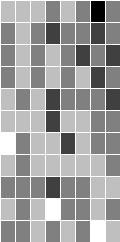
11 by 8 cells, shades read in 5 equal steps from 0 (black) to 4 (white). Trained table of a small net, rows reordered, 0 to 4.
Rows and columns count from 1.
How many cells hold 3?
34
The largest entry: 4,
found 3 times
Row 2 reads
2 3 2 1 2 2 1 2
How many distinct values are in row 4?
3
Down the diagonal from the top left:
3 3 2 3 2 3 2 2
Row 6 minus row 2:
1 0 1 0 1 1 1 0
